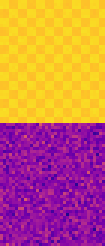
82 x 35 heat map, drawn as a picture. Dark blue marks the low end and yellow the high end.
The table splits into 2 rows of 1 panel. Panel 1,1: very high, checkered, faint in contrast. Panel 2,1: low, fine-grained.
